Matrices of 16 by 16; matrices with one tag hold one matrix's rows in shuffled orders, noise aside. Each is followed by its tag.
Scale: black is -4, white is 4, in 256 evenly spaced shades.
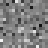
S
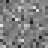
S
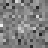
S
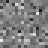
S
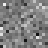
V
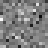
S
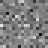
S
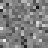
V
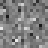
S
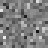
V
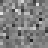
S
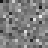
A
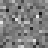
S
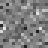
V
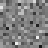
S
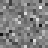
A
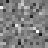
S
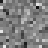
V
